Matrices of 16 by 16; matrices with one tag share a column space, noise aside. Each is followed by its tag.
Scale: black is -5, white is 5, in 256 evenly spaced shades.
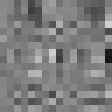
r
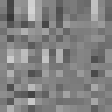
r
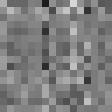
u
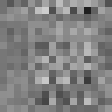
u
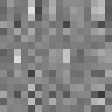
r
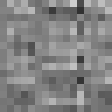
u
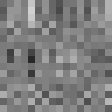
r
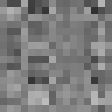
u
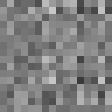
u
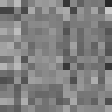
u
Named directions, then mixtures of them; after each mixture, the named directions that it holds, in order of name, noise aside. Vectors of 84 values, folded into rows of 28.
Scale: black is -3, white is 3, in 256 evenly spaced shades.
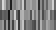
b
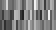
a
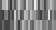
a, b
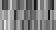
a, b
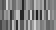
a, b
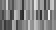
a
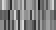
b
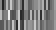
a, b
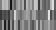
a, b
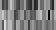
a, b
